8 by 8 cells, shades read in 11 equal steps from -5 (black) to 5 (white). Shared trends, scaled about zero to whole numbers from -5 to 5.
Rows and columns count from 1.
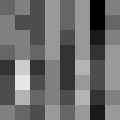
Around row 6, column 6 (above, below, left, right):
2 2 -3 -2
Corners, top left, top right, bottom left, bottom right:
-1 0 0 1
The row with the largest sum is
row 6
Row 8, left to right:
0 -1 -2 1 -1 1 -4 1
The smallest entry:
-5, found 2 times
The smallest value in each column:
-3 -2 -3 0 -3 1 -5 -1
